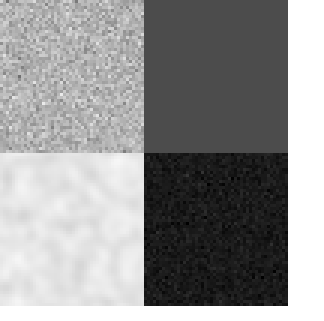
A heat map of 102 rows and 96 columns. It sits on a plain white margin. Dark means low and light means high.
It is made of 2 by 2 panels. Panel 1,1: high, fine-grained. Panel 1,2: low, flat. Panel 2,1: very high, blotchy, faint in contrast. Panel 2,2: very low, fine-grained, faint in contrast.
